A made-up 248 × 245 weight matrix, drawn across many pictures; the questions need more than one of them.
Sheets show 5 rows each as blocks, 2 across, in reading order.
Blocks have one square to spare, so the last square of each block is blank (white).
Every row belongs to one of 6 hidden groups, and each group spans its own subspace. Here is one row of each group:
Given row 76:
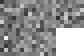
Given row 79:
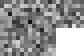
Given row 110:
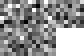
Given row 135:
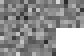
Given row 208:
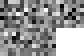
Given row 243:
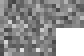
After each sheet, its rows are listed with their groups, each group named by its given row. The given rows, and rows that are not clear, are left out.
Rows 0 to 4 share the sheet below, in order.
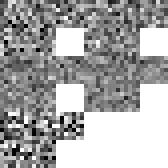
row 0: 243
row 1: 76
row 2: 76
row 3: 79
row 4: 208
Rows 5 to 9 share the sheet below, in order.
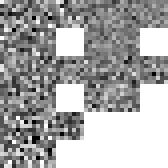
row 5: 135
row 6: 110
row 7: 79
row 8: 135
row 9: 79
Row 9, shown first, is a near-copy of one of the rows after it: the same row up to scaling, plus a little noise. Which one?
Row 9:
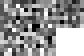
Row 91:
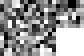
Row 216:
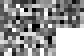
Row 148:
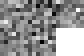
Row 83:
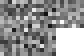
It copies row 216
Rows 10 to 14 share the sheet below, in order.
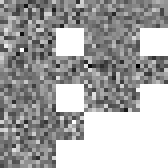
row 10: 76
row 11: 79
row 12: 243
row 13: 76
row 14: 208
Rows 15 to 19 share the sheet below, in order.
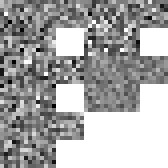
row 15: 243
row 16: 243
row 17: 208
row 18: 243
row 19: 79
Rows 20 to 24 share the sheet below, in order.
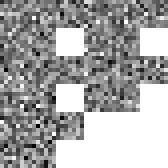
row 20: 135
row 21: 76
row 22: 243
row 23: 208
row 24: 79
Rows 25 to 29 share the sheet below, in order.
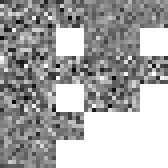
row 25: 135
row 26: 135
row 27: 243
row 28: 135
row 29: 110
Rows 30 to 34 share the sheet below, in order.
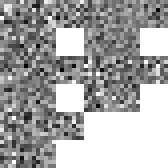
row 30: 110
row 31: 208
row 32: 79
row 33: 208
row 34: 208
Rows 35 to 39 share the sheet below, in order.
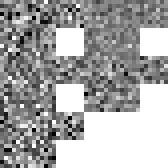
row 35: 135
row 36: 208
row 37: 243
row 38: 135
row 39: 76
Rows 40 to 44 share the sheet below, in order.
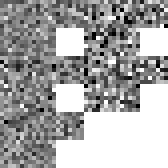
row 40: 110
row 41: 135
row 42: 76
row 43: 208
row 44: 76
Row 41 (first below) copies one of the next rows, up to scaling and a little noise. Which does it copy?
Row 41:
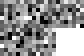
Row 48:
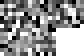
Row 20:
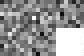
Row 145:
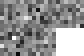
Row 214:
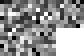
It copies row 145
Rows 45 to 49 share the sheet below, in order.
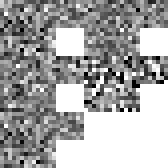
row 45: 243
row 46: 76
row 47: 110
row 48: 135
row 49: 243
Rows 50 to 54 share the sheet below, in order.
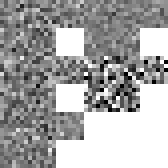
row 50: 110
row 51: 79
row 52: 110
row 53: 110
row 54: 79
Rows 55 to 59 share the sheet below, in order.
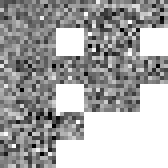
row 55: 135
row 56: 79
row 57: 76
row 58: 208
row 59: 79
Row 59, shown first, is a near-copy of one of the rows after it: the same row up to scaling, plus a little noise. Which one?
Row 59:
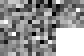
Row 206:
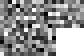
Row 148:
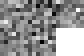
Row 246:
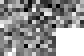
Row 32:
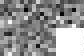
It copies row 148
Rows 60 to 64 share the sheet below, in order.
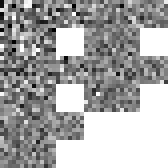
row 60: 208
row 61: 110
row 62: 135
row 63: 135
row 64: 110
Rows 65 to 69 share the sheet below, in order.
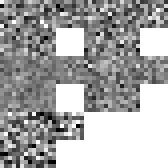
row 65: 76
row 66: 208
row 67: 135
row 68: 76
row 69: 79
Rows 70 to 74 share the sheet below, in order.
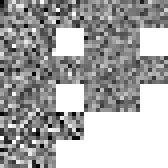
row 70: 243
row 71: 135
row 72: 135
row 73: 208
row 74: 135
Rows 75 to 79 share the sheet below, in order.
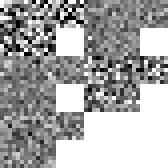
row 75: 135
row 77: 110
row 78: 208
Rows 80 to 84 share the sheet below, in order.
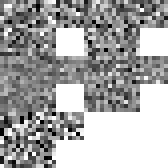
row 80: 110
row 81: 243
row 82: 79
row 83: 79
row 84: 110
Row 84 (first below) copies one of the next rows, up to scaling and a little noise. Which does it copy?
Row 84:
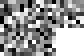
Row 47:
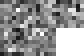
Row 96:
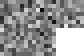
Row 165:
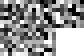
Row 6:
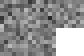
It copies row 96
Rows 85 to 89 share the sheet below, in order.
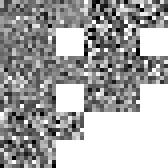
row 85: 79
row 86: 243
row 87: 243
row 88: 208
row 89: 243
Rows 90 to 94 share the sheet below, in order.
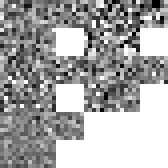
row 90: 208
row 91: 79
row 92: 243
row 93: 135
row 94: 110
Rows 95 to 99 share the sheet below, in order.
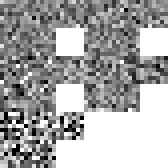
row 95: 135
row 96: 110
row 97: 110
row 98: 110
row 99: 208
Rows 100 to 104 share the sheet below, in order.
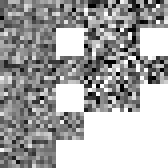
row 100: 208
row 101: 110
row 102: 79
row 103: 76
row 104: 135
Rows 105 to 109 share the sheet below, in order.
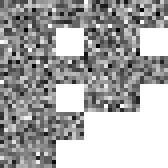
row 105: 79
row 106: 243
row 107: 110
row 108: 243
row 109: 208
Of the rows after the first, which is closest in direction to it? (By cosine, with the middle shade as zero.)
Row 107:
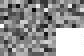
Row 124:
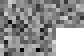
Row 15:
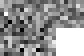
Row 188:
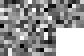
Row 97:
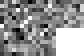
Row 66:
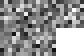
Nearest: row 97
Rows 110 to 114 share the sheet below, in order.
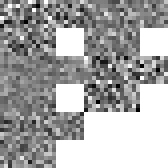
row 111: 79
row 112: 79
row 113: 243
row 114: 110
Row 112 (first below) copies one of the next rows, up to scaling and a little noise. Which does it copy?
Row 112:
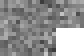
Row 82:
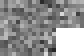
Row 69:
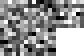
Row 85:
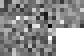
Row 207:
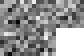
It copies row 82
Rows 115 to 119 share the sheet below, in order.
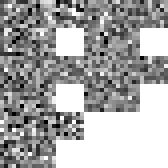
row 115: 110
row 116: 135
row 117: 243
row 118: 135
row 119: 208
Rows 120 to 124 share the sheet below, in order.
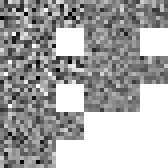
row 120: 208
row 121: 110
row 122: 110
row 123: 135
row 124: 243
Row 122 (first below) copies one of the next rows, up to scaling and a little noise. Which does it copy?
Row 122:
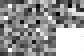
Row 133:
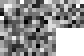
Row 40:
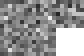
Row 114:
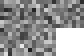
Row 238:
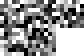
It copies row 40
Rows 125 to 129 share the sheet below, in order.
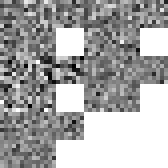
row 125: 76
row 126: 208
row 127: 110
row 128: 135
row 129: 208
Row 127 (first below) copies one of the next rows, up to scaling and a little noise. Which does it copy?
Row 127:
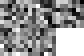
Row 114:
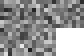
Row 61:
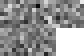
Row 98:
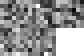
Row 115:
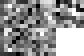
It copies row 98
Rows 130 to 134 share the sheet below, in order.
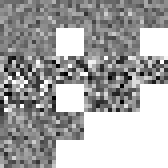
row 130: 110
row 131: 79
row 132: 243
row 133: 110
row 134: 243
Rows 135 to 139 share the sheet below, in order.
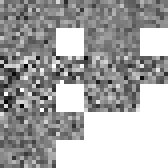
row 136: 110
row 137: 76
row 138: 243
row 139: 243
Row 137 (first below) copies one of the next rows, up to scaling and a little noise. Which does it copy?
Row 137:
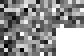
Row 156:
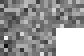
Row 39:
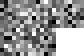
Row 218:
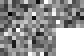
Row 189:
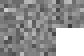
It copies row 156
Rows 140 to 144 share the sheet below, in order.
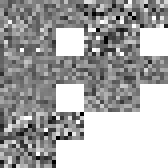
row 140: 243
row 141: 135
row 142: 208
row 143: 135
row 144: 208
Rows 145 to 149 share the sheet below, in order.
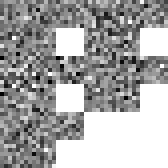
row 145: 135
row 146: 79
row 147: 135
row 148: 79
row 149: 79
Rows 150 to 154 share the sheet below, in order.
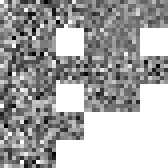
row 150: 76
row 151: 76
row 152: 208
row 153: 208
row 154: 243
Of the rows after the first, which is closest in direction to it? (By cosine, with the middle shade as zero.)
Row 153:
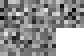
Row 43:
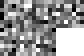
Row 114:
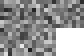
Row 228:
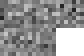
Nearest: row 228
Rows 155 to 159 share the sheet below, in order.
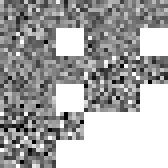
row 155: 135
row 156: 76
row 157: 243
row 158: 110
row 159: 135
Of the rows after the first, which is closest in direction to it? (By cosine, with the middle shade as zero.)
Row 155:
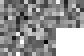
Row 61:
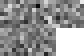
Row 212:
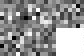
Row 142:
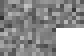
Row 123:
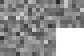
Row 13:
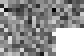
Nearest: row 212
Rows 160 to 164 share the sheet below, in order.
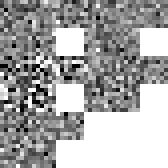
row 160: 76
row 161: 208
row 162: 79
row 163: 79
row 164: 135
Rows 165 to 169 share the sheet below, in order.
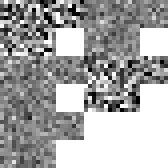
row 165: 110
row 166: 135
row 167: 110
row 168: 243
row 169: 208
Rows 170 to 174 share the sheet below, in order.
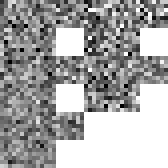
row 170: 243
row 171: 76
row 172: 110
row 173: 243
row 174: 110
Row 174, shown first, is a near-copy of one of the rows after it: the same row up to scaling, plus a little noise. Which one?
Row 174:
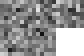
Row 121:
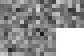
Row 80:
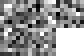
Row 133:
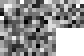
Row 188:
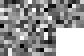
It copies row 121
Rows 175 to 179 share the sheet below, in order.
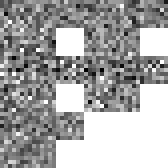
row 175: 243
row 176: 110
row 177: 208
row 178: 135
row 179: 135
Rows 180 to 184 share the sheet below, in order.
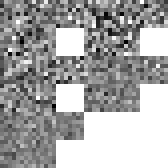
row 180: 135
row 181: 79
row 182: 208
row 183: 208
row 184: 76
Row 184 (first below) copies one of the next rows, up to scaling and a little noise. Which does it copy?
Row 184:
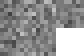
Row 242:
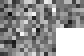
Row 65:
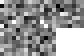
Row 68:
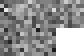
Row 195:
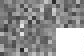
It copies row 242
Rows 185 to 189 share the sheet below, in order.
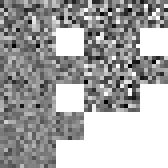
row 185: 76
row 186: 208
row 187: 243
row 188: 110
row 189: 76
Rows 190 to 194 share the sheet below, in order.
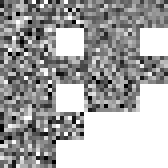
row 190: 135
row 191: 110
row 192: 79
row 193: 243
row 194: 208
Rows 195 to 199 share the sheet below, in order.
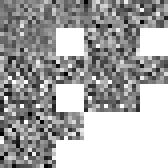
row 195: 76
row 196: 243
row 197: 243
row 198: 243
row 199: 110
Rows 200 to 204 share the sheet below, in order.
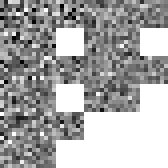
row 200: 208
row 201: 79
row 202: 76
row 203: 135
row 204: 76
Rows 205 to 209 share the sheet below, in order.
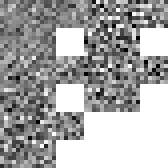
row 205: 79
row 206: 79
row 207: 79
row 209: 110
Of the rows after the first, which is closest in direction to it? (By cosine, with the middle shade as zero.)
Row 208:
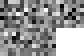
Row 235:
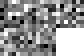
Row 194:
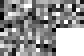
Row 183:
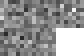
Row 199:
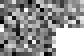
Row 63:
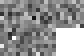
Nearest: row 235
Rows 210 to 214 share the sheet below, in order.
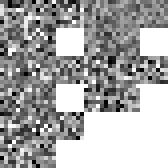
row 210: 110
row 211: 208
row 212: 135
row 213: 208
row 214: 135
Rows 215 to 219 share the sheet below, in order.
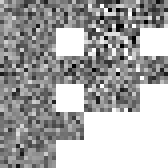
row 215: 76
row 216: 79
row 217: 208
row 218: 76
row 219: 135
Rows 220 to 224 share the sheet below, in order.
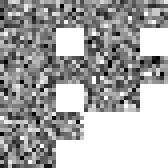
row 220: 208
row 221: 79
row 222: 110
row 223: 79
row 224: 110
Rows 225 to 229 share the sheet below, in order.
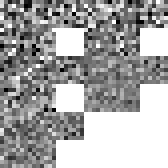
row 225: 208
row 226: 76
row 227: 79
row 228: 208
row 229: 110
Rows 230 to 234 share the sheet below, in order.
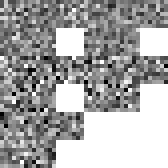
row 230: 208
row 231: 208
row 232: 76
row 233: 110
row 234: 243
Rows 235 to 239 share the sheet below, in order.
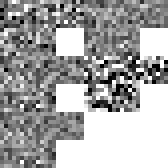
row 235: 208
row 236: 79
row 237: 243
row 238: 110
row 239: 243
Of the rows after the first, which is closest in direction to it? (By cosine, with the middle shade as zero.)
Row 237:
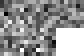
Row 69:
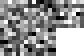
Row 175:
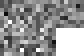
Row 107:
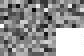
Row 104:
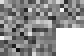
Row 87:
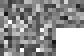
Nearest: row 175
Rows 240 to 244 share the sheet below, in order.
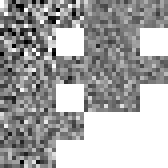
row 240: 243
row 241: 243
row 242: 76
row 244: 243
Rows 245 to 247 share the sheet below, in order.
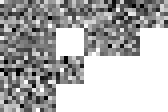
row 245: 135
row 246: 79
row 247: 135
